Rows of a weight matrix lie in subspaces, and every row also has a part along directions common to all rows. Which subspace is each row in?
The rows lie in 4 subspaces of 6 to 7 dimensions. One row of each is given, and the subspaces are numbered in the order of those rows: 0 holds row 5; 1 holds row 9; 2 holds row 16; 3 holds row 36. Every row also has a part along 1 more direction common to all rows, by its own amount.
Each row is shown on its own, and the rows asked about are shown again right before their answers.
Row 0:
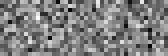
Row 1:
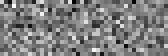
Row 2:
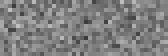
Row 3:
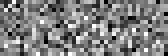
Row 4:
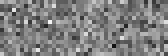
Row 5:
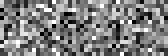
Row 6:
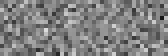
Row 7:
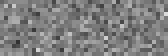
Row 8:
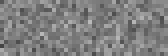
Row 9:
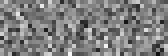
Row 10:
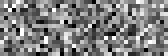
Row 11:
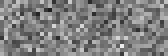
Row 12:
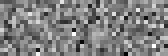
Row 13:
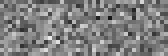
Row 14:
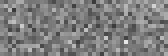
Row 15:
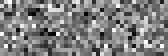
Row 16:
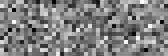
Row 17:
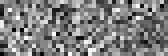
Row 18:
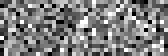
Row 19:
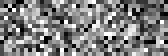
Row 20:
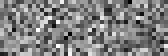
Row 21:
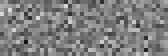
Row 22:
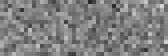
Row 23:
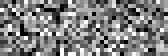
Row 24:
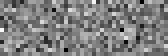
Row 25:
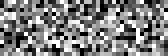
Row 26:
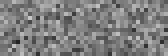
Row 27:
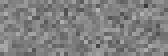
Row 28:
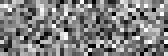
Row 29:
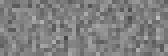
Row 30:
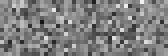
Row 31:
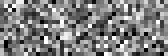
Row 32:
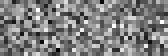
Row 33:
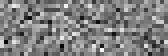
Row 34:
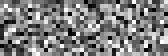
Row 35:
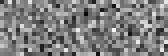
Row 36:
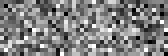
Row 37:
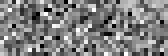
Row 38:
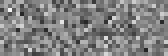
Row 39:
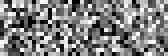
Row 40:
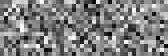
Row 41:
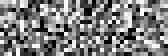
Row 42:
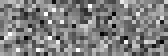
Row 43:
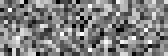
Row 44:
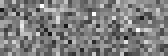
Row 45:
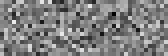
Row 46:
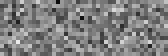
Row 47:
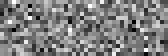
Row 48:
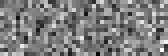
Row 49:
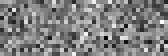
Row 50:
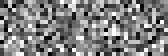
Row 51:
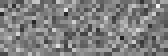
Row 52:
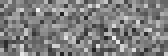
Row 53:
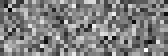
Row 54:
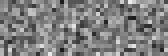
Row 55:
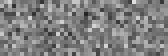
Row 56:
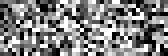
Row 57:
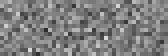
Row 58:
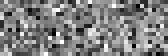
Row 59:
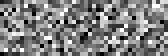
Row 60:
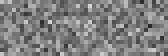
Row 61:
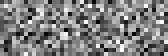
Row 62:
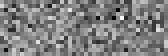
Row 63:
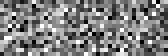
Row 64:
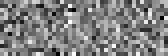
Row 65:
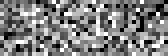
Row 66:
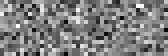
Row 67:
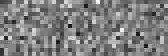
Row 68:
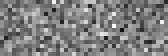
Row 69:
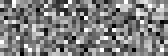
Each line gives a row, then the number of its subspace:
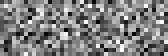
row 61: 3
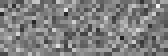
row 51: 2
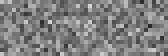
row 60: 2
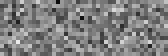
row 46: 0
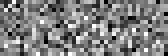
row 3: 3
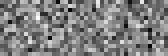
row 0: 0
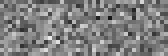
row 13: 2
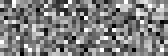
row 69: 3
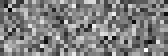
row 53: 3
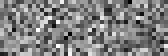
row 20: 1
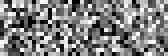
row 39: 1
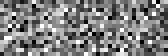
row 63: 2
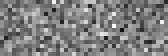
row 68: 2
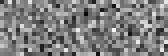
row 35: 1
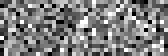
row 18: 1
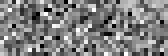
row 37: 0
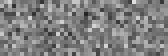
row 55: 1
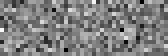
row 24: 0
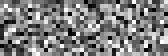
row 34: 3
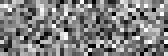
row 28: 3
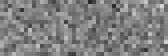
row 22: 1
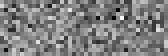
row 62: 1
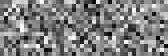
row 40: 2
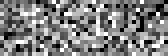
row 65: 2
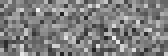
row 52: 3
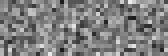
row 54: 1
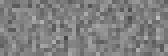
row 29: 1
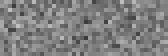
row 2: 1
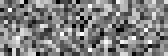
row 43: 0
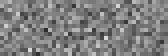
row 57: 1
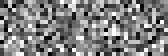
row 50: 1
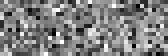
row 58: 1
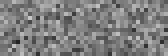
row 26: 3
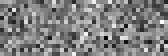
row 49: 2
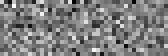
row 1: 1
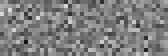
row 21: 3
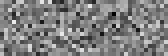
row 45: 0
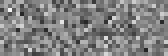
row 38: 1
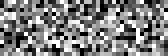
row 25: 0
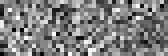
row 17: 1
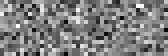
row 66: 3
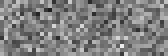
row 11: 0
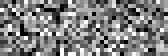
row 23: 0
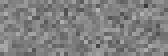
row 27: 3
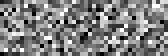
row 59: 2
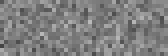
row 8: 0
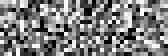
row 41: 0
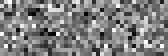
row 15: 1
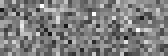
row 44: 0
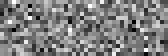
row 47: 3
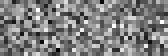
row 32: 3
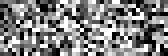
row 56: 3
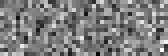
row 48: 1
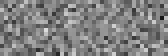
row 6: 0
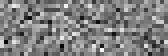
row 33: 3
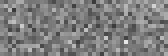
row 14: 2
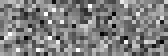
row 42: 2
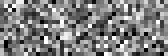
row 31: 3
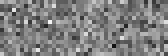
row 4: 2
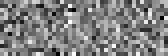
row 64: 0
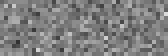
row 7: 0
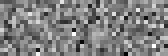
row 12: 2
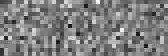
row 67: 2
